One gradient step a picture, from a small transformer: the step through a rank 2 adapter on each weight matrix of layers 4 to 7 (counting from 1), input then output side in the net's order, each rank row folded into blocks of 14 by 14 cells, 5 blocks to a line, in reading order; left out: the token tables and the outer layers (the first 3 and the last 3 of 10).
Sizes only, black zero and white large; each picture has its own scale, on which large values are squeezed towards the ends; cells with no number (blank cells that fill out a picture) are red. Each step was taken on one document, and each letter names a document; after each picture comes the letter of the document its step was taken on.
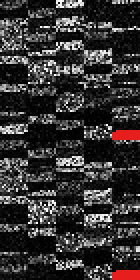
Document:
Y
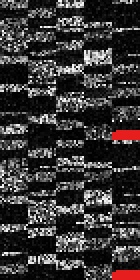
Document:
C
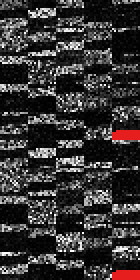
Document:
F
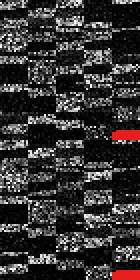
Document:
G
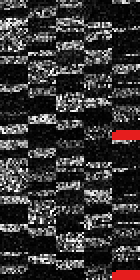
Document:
C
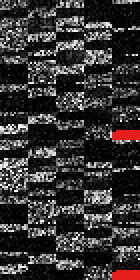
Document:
C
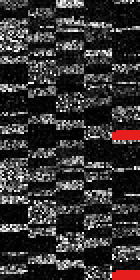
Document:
C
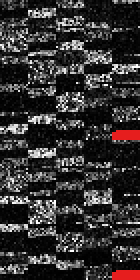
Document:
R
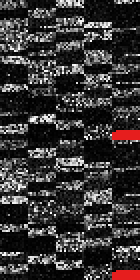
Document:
Y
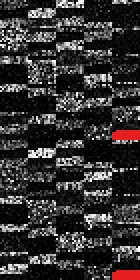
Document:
R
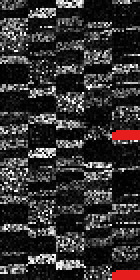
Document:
F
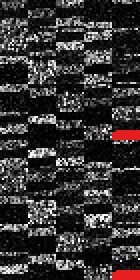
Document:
Y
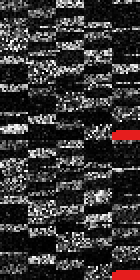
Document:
Y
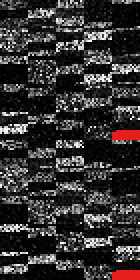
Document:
G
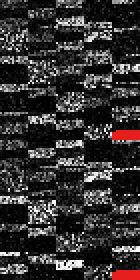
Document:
Y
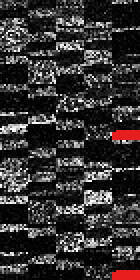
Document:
G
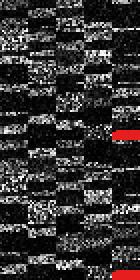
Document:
Y
